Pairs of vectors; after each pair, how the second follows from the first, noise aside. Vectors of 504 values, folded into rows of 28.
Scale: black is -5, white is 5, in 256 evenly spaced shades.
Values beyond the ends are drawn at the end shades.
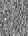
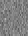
shrunk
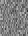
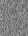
shrunk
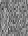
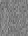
shrunk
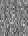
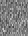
shuffled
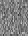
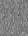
shrunk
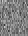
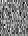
scaled up
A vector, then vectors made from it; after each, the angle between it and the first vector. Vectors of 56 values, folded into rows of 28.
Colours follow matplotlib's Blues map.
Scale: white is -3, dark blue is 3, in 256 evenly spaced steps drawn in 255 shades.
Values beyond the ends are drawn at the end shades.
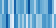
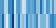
partly opposed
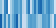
partly aligned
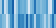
nearly opposite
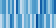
partly opposed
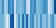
nearly opposite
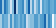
partly aligned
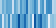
orthogonal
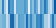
nearly opposite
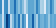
partly aligned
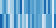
partly aligned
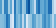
nearly parallel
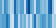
nearly parallel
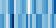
nearly opposite
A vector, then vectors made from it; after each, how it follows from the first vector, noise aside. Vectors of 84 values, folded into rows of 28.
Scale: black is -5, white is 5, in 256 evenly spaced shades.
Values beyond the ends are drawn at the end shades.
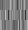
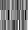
scaled up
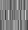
negated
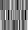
scaled up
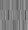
shrunk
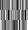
scaled up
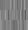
shrunk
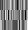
scaled up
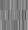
shrunk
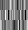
scaled up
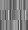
negated
